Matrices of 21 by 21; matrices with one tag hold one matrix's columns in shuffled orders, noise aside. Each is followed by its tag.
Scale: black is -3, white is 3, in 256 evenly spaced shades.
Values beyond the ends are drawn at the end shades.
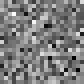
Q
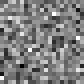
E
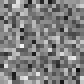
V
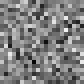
E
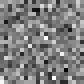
V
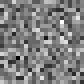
Q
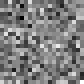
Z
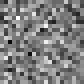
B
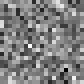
V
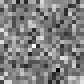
V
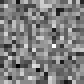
V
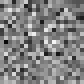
B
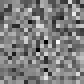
B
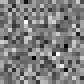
Q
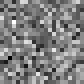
Q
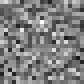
Q
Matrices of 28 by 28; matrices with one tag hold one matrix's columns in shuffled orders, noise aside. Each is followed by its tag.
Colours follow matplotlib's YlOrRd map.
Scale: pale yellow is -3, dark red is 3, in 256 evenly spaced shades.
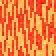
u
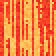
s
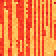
s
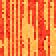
s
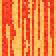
s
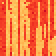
s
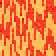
u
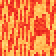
u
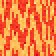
u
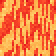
u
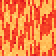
u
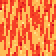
u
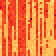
s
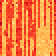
s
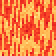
u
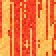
s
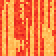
s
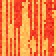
s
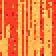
s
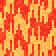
u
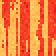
s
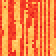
s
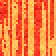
s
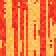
s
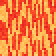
u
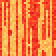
s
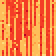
s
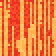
s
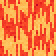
u
